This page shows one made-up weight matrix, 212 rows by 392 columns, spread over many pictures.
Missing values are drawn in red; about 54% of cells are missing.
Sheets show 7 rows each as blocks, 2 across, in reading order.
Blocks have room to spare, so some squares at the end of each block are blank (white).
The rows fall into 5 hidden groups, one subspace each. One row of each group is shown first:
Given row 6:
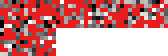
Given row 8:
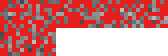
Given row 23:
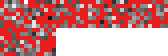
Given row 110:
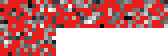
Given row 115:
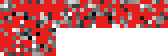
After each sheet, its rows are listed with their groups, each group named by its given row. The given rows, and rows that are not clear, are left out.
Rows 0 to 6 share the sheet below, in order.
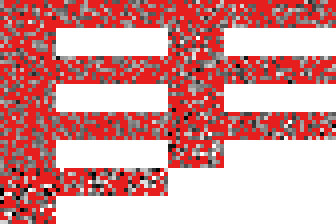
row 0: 110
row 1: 115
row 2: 6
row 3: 23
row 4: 23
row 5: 8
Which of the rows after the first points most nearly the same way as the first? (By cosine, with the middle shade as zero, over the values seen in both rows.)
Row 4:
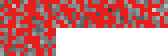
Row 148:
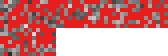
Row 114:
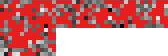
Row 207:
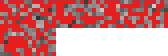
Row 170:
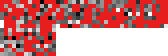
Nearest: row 114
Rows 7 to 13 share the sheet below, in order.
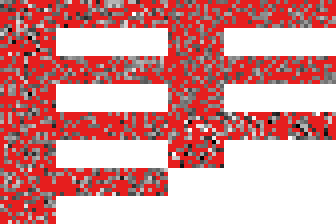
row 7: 115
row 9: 115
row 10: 6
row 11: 8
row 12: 23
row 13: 8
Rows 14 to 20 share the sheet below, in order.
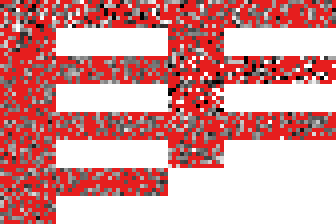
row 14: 23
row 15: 23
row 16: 6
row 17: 8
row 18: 110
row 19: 8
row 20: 6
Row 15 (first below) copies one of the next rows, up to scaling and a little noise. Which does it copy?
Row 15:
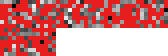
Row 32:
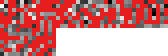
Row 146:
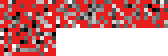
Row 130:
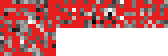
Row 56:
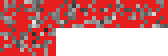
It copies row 32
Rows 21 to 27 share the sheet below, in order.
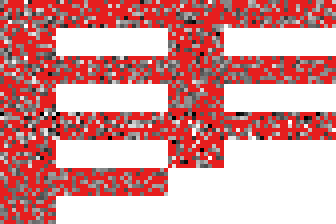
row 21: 110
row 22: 8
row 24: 110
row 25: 6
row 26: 115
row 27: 115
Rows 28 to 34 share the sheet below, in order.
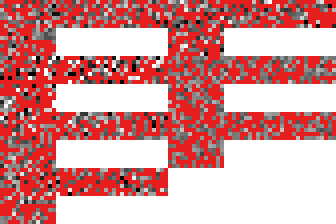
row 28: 8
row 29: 6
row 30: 6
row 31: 6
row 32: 23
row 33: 23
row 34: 6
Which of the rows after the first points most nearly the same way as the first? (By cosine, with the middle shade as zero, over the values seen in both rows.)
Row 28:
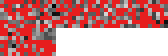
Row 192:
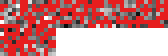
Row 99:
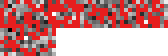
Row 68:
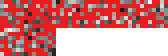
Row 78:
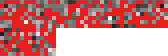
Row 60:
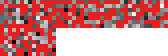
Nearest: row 192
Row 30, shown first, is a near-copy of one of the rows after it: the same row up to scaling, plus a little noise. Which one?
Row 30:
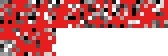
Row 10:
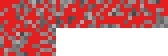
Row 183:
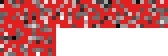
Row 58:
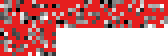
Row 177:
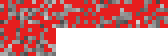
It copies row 10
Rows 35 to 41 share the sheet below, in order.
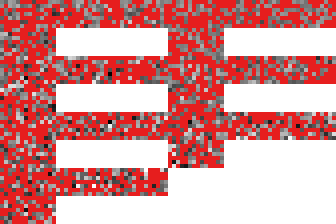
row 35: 8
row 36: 23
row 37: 115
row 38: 115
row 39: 23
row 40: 23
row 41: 23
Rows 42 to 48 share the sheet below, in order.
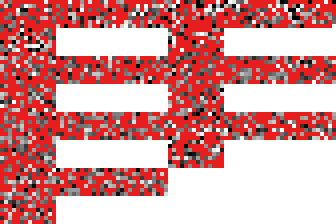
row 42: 115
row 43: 110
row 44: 6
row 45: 110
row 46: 6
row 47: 6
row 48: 6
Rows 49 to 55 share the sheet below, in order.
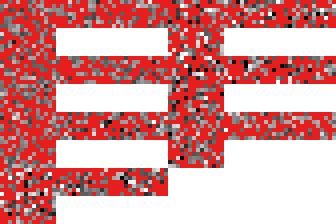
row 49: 115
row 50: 23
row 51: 23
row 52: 6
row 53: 23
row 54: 6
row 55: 6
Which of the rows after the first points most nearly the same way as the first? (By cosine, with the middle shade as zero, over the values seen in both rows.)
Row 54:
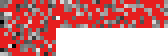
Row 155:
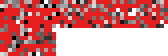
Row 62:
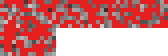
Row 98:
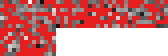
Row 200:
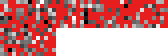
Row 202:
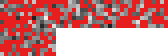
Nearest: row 202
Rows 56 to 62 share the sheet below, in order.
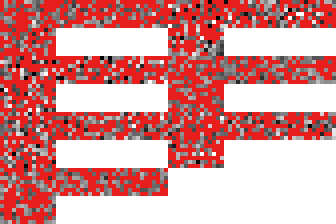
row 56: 23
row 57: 6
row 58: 6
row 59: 23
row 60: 115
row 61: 8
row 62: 110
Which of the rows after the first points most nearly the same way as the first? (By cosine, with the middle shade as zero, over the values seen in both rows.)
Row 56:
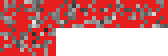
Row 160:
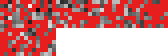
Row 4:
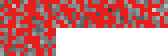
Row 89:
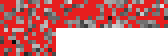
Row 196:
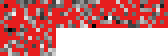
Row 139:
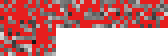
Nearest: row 160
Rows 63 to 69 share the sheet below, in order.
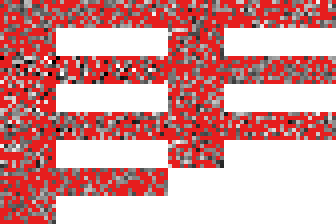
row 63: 23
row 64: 115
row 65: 6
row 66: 115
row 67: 6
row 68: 115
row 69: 110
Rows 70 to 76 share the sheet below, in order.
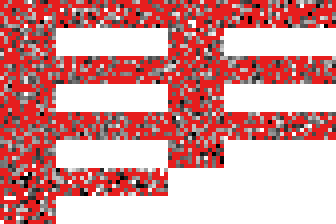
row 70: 8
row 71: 8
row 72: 8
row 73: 110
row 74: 8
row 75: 8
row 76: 115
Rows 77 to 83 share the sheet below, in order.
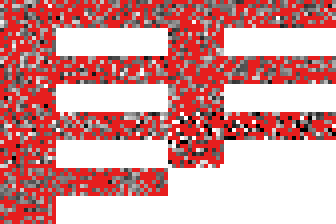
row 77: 6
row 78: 115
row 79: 23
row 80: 110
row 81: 6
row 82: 8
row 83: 23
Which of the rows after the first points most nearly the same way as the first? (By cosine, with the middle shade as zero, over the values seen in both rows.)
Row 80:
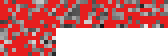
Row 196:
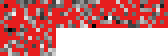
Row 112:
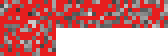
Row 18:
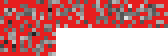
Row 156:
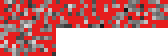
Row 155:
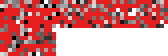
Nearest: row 156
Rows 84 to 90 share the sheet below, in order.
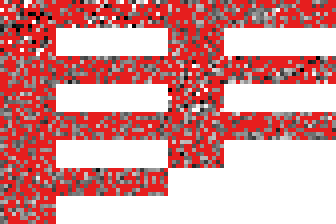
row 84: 23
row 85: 23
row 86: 23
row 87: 115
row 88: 23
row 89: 115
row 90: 110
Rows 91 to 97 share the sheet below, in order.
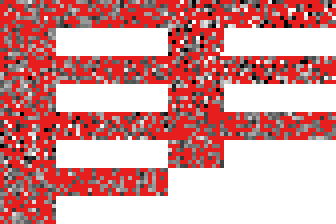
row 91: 8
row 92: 115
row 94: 8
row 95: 8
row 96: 23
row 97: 110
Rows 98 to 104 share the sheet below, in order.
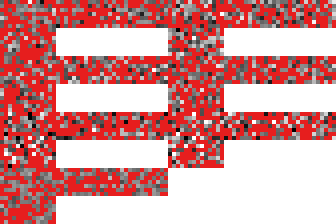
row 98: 8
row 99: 8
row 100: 23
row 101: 110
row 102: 110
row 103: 110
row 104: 23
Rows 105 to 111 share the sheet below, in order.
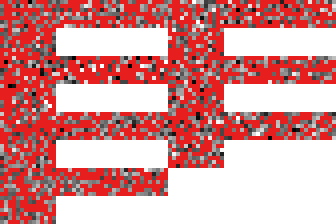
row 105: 8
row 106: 23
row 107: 115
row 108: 110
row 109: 6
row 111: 23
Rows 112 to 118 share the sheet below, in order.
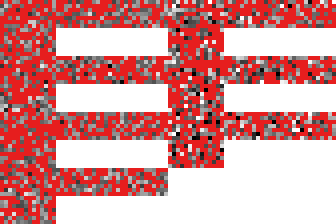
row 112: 23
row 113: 8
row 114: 23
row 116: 8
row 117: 110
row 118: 110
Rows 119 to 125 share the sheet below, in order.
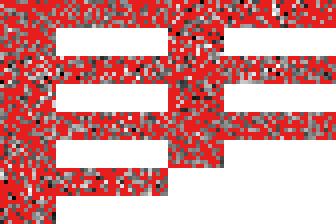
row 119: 115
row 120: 8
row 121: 6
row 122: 23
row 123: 110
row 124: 23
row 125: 23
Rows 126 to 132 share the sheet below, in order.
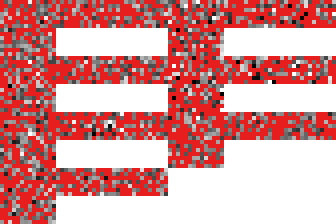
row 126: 8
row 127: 8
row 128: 115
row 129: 110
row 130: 23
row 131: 115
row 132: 110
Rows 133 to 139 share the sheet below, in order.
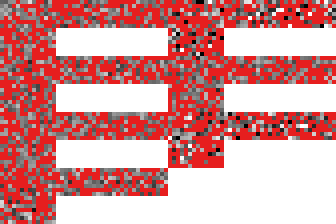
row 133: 8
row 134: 8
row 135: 115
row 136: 8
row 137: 110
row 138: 6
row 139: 8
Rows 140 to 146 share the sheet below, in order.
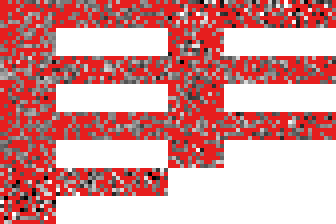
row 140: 115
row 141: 115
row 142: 8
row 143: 23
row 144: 8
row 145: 115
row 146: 23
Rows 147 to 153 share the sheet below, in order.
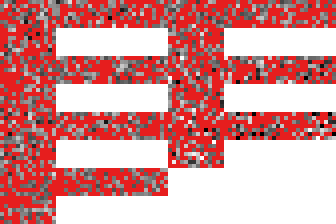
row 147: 115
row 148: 110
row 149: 115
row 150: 6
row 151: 110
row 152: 23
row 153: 8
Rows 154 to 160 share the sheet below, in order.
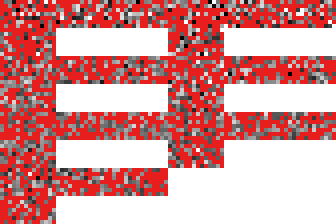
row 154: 6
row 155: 6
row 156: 110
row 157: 6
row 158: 115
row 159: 115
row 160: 110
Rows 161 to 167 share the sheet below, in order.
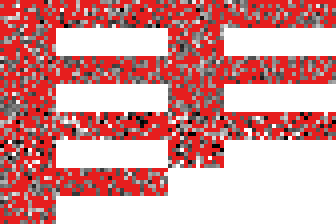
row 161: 8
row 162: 23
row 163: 6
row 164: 23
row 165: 115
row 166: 8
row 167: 23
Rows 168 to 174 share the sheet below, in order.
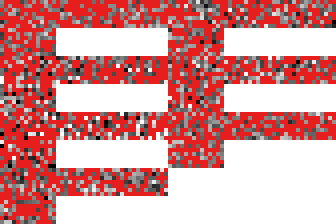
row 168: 8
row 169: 8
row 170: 6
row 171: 23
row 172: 8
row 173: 115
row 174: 23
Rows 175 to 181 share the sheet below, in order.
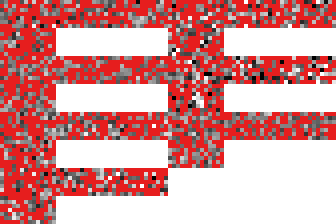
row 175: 6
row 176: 23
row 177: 6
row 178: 23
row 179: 23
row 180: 6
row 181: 23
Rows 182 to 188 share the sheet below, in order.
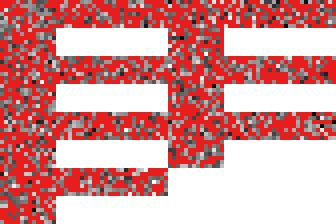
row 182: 110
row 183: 6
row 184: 6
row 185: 23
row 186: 110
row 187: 23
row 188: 23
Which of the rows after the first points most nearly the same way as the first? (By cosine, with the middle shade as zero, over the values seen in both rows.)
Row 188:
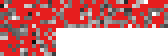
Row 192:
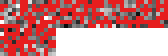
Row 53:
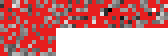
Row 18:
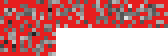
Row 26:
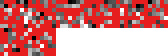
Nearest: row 18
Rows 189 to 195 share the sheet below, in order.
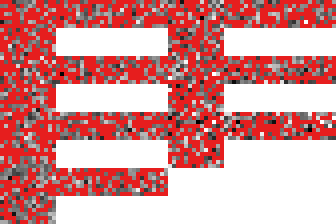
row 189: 6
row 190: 6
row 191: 6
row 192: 8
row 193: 110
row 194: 23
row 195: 6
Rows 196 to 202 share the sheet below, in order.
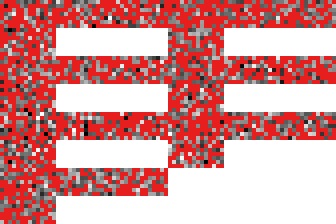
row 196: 115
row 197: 115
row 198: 6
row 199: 23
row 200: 8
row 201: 6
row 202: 6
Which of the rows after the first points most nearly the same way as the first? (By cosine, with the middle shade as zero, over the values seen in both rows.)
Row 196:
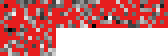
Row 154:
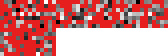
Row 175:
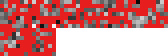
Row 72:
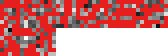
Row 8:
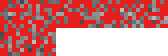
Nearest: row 154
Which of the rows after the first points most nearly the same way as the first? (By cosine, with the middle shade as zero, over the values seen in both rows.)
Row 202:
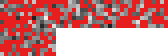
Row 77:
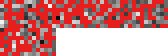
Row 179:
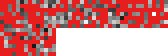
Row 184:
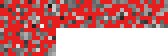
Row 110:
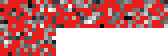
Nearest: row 110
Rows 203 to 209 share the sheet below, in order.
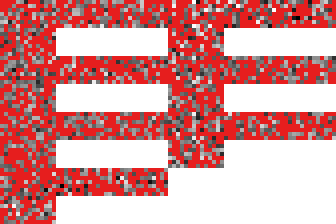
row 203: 110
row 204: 110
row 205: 115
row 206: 110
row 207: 23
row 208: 110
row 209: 6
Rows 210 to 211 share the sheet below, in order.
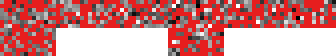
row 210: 6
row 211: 110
